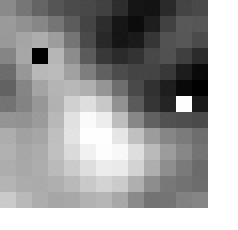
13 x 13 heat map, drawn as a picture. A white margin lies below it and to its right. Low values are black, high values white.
Lone odd cells: 2, 1 higher and 1 lower than their neighbours. Slope: up to the bottom left. Odd rows or columns: none. Calmest part: bottom left.
